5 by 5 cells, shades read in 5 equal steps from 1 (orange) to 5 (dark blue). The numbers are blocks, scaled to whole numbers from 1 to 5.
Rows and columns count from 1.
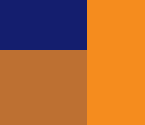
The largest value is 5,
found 6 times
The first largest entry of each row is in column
1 1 1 1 1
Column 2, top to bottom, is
5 5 2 2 2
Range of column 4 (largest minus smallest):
0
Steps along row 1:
same same down same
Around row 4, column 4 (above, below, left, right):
1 1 2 1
